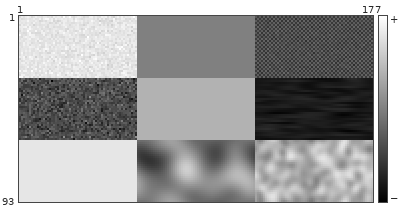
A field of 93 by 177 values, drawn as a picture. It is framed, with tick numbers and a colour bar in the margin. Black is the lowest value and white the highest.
It is made of 3 by 3 panels. Panel 1,1: very high, fine-grained, faint in contrast. Panel 1,2: middling, flat. Panel 1,3: low, checkered. Panel 2,1: low, fine-grained. Panel 2,2: high, flat. Panel 2,3: very low, streaked across, faint in contrast. Panel 3,1: very high, flat. Panel 3,2: middling, smooth, strong in contrast. Panel 3,3: high, blotchy.
